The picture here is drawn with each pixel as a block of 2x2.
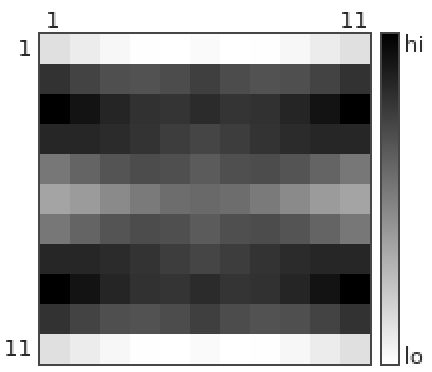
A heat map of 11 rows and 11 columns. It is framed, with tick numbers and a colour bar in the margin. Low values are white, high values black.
No lone cell stands out from its neighbours. No overall slope runs across the table. Its left and right halves mirror each other, and so do its top and bottom. The centre is the smoothest part. Stripes running across repeat 2 times from top to bottom.
